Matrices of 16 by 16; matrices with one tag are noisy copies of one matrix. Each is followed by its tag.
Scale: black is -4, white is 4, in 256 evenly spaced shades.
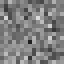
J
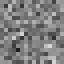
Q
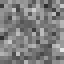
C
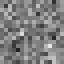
Q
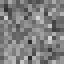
J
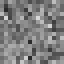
J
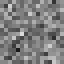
Q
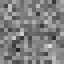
Q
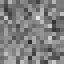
J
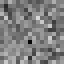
J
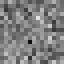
J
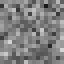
C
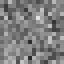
J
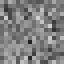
J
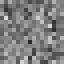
J
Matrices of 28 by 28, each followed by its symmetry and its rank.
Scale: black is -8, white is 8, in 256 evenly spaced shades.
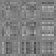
antisymmetric, rank two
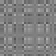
symmetric, rank one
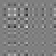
symmetric, rank one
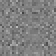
neither, rank five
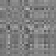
antisymmetric, rank two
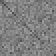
symmetric, full rank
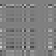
neither, rank one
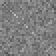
symmetric, full rank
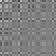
symmetric, rank one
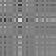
symmetric, rank one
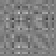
antisymmetric, rank two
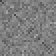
symmetric, full rank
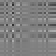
neither, rank one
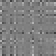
antisymmetric, rank two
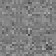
neither, rank five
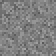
symmetric, full rank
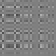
neither, rank one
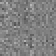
neither, rank five
